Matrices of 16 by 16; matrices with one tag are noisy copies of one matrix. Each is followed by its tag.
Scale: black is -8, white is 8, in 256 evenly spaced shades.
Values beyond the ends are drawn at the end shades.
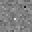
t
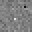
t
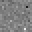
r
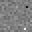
r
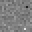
r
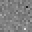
r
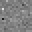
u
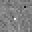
t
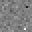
r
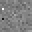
u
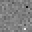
r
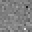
r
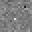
t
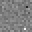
r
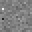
u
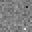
r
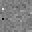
u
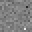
r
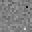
r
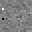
u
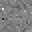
u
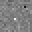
t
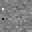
u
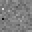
u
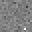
r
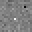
t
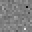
r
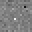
t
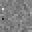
u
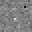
t
